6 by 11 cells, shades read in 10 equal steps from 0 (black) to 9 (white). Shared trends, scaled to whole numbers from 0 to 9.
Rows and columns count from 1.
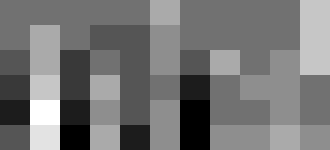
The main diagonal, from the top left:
4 6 2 6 3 5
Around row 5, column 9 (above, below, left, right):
5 5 4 5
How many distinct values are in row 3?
6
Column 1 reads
4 4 3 2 1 3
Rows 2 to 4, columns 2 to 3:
6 4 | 6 2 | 7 2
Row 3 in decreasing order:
7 6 6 5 5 4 4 3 3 3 2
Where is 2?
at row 3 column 3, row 4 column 1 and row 4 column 3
